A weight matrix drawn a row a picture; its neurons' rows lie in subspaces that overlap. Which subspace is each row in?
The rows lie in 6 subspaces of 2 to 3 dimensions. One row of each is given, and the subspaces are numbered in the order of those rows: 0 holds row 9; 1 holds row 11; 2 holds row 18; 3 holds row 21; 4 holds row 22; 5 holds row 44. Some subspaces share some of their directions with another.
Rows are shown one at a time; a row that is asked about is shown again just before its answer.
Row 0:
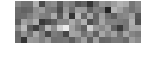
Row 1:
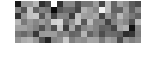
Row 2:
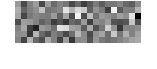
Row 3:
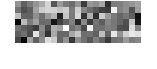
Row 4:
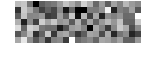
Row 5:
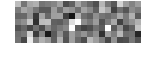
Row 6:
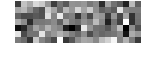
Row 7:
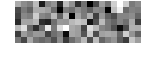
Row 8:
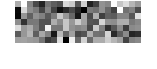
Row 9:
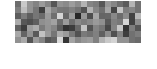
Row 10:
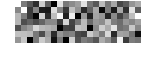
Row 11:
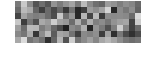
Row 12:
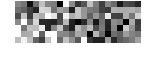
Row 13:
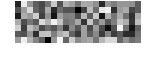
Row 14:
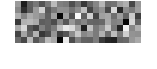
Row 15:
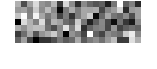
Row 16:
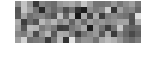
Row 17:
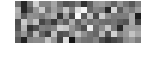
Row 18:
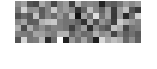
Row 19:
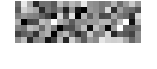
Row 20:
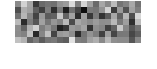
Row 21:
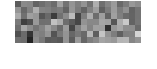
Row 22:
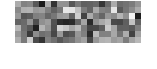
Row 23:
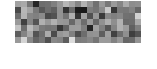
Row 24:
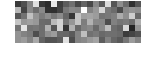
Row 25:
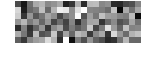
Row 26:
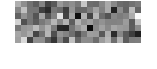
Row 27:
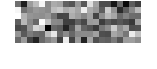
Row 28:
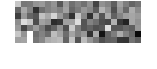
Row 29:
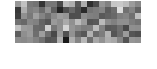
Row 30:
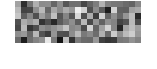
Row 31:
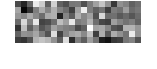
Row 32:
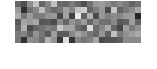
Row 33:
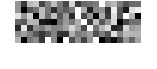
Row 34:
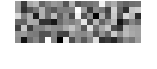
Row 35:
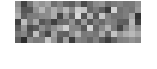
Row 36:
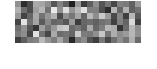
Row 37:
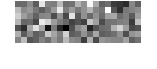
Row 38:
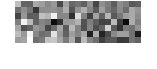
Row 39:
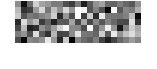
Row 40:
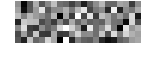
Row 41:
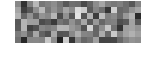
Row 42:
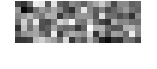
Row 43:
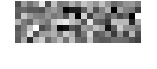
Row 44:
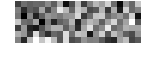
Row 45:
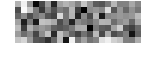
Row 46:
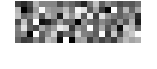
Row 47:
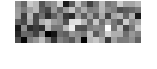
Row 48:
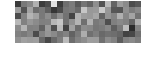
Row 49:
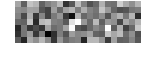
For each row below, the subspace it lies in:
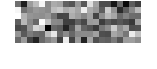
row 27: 5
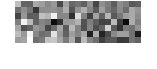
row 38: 3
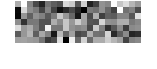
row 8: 5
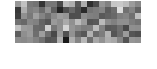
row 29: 5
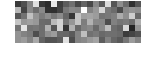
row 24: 1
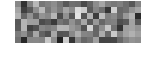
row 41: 2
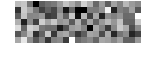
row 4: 0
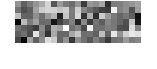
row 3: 1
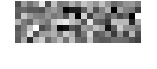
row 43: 4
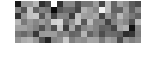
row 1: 1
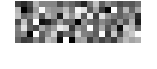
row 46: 3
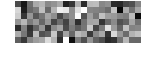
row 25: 5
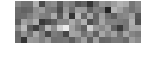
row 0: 5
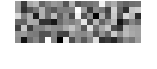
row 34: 2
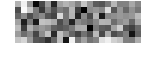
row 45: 4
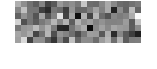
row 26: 1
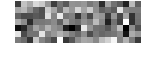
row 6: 0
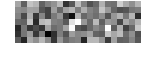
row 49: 3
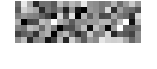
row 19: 3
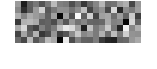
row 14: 0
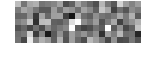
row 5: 3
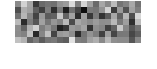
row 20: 2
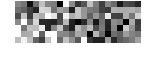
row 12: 3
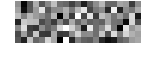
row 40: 0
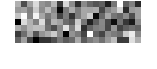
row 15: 5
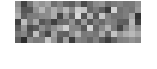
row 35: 1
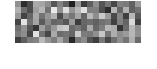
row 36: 2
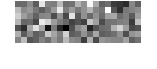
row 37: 5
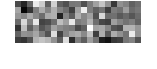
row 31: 4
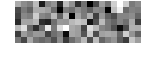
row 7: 5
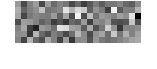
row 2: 4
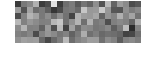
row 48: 1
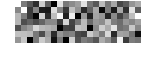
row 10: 1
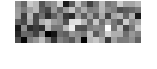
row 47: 3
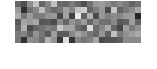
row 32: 2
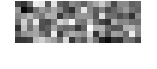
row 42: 4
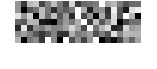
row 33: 2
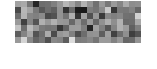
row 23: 0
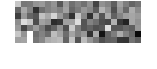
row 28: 3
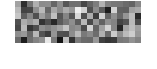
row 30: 2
